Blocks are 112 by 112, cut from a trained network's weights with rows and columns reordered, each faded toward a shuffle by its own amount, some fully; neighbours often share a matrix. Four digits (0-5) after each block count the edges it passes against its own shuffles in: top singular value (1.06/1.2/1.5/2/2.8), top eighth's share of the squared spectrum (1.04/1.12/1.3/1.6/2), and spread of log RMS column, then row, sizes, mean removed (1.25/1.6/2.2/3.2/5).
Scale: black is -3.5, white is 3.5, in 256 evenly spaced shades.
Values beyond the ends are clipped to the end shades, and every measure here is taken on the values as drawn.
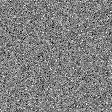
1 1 0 0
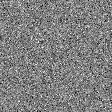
0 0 0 0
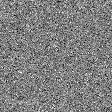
0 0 0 0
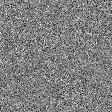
0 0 0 0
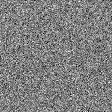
2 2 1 0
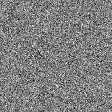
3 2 0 0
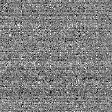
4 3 3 1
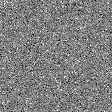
0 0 0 0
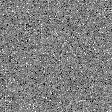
0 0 0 0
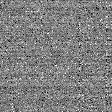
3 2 1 0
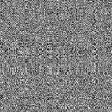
4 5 3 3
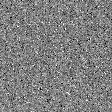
1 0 0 0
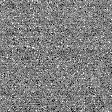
2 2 1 0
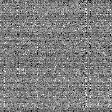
4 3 3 1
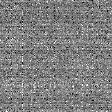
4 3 3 0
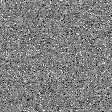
1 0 0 0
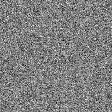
2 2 0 0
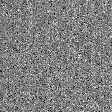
1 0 0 0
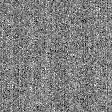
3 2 0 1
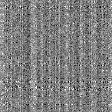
4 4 1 3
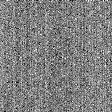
3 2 0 2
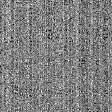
4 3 1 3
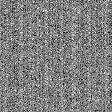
3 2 0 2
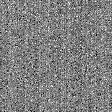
2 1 0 0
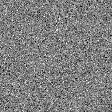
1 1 0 0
